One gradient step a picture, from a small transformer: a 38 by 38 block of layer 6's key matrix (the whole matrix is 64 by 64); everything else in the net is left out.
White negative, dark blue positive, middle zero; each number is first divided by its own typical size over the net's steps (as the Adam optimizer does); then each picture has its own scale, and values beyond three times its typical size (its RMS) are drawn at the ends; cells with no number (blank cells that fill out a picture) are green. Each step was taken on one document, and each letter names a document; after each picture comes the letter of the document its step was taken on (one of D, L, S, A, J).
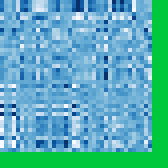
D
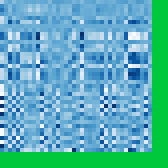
D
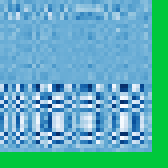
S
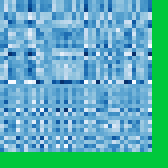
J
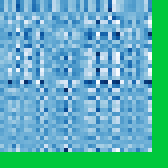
J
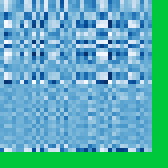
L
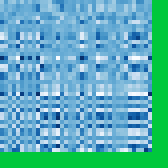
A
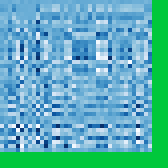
D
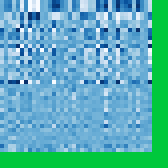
J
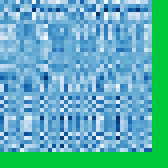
S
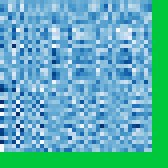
D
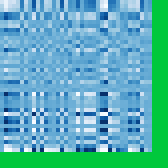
L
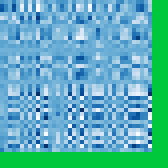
A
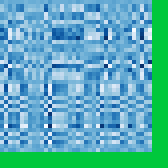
S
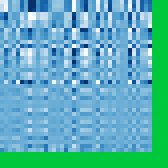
J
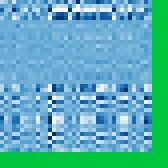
S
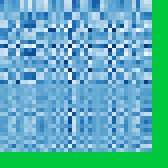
L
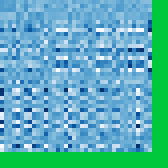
J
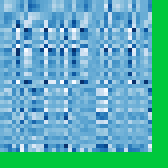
J
